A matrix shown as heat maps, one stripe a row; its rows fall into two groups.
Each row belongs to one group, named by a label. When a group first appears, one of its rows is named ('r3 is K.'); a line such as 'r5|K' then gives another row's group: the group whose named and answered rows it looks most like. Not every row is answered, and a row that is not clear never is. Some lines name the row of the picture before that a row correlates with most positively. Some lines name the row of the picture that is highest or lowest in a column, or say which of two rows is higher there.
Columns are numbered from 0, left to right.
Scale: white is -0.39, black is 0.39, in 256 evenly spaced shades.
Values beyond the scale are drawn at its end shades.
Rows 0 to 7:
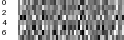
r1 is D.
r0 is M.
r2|M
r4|D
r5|D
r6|M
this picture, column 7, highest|5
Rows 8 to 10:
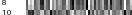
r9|D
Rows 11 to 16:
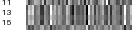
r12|D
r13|D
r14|D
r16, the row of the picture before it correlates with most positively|10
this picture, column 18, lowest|16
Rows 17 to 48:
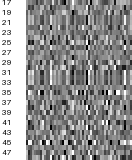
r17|M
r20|D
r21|D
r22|M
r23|D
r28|M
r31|D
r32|D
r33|D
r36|D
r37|M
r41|M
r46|M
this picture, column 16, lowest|22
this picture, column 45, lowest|35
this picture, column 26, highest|35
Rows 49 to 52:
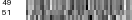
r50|D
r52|M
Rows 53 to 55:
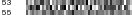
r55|M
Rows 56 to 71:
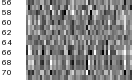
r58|M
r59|M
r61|D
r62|M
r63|M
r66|M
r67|D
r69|D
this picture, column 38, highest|66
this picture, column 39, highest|58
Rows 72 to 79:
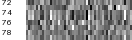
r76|M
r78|M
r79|D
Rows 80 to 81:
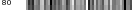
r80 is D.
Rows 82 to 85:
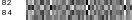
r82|D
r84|D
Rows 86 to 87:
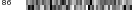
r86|M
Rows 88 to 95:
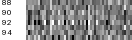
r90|M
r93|D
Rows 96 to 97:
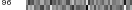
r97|D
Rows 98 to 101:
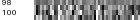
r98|M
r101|D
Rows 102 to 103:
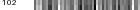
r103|D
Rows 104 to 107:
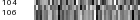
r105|M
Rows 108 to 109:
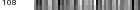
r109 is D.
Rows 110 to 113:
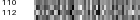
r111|M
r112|M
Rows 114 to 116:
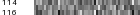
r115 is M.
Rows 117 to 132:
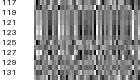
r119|D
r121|D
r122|D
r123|D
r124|D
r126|M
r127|D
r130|D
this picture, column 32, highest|126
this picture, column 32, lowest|117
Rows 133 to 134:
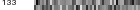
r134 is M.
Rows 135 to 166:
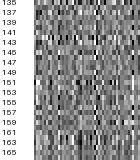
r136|M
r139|M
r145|D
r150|D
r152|D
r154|M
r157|D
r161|D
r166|D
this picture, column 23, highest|163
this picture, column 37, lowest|142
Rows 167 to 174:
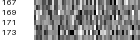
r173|M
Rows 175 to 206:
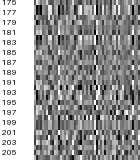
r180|D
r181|D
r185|D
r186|M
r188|D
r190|M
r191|D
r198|M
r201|D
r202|M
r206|M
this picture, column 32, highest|198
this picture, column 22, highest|192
